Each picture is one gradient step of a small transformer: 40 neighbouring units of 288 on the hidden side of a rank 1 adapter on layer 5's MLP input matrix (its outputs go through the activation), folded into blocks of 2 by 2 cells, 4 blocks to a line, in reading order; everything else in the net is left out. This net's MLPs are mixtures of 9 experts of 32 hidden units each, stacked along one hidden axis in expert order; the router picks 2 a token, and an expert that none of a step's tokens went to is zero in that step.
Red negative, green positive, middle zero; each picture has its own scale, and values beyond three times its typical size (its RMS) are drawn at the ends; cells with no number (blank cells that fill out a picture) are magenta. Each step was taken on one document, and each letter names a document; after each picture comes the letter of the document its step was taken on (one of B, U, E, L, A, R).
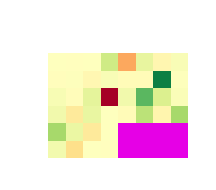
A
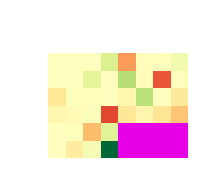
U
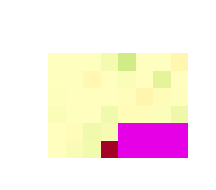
U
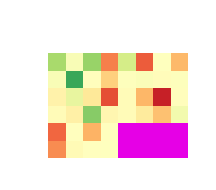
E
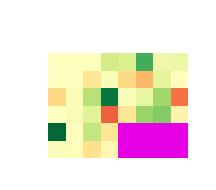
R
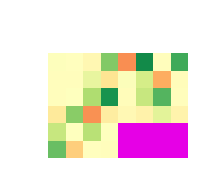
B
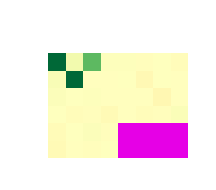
E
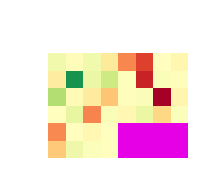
E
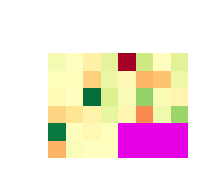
B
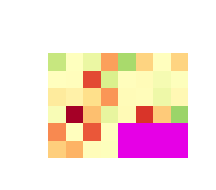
B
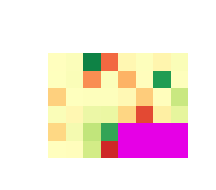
U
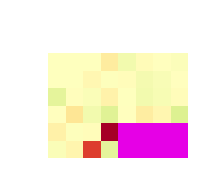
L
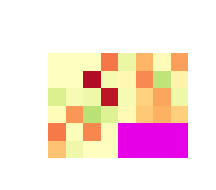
B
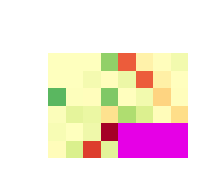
L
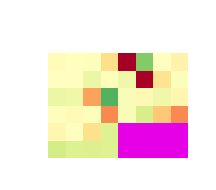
B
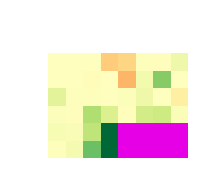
U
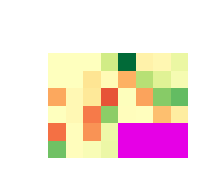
R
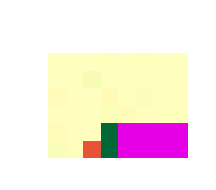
L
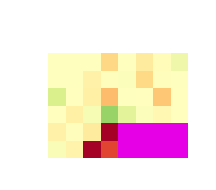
L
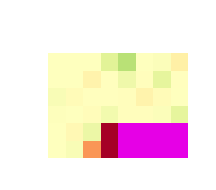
U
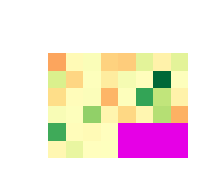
A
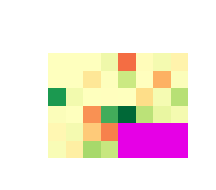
U
